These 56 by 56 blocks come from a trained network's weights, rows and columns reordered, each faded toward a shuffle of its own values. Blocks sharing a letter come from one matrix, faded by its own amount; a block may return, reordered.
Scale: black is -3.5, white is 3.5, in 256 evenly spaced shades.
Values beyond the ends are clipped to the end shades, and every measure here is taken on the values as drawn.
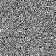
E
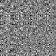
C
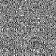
C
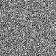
E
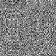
C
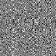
C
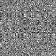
C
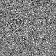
E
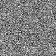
E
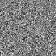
E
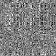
C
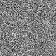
E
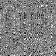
C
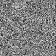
E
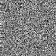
E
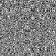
C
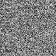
E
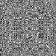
C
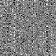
C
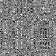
C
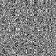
C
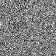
E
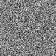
E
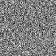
E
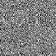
C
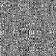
C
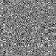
C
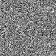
E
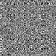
C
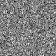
E
